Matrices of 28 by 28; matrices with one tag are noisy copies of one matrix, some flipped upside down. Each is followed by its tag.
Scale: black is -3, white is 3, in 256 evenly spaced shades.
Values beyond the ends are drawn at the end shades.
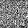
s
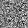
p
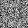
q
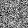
q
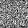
s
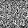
s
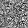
p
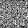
s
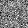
q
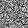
p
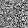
p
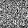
s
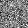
q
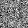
q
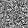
p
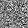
p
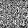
s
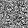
p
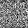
s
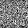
s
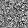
p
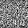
s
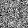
q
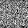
s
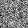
q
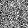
q
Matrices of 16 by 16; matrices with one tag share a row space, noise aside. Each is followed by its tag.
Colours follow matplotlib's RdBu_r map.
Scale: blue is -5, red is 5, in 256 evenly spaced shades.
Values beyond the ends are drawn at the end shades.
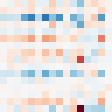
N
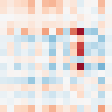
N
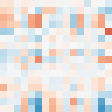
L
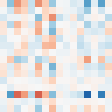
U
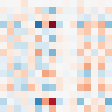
U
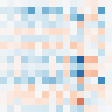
N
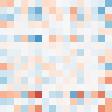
L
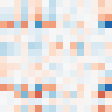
L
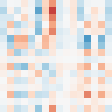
U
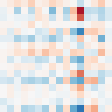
N
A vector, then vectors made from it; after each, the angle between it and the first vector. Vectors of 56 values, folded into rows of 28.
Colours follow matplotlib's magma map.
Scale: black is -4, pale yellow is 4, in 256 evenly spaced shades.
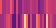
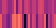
nearly opposite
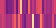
partly opposed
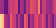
orthogonal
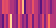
orthogonal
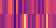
nearly parallel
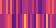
nearly parallel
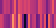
nearly opposite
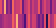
partly opposed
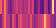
orthogonal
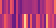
nearly parallel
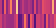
partly aligned
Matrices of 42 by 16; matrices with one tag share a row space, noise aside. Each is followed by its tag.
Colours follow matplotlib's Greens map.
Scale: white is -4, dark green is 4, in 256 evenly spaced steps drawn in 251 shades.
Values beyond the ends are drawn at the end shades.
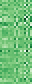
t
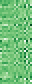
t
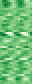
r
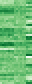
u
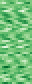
r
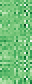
t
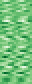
r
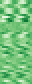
r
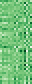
t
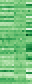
u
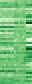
u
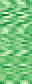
r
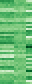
u
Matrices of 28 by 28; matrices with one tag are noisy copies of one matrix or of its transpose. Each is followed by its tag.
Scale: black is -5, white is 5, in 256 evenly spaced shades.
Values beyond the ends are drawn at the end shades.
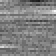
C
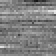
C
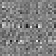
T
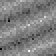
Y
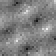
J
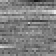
C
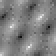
J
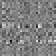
T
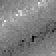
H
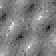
J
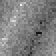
H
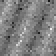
Y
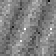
Y
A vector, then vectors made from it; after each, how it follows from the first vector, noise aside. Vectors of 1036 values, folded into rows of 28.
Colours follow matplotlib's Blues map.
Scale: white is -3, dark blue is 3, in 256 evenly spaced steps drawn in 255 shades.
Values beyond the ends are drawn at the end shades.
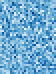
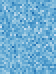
shrunk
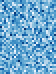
negated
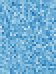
shrunk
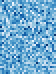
negated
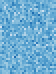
shrunk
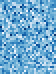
negated
